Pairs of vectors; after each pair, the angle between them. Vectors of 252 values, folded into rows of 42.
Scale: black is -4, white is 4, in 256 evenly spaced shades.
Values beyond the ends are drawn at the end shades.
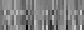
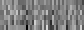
nearly parallel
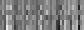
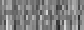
nearly parallel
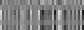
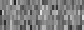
partly opposed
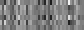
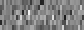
orthogonal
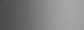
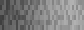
nearly parallel
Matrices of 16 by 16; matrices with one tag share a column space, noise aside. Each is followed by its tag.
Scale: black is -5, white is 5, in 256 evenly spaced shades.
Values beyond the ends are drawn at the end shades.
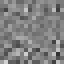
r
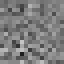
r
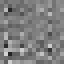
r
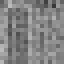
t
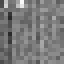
t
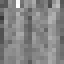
t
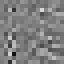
r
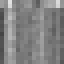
t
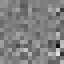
r
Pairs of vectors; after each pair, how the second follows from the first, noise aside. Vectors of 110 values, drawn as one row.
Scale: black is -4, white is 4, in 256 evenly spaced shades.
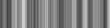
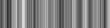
copied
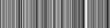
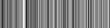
reversed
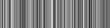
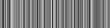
sign-scrambled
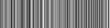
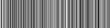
reversed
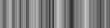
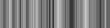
copied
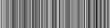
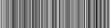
copied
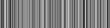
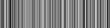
copied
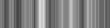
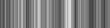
reversed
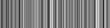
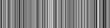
sign-scrambled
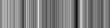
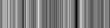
copied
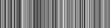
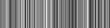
reversed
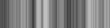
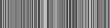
sign-scrambled
